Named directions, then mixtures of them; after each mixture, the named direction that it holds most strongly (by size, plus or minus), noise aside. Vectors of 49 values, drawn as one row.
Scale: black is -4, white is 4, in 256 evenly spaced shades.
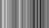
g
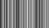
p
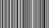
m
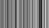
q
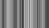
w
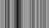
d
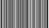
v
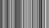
q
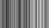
g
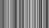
w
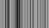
d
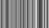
q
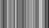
q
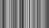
w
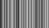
p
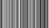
v
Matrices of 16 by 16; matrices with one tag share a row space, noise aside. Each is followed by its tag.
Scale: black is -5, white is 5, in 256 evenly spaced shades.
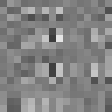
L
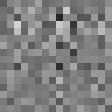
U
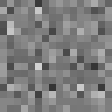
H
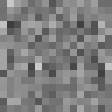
H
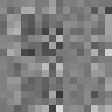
L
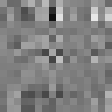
L
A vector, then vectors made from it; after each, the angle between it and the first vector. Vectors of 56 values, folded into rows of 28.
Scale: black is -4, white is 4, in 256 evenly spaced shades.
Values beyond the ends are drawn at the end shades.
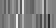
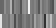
orthogonal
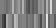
partly aligned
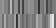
partly opposed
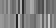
nearly opposite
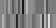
nearly opposite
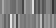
partly opposed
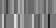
partly aligned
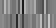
nearly opposite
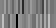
nearly opposite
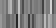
partly opposed
